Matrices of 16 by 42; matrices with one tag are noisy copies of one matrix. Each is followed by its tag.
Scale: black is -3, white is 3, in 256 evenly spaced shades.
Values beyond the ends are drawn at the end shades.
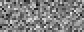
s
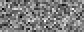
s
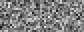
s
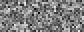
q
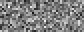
s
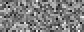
q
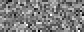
q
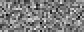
s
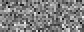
q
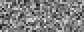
s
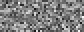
q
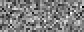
s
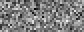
s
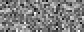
q
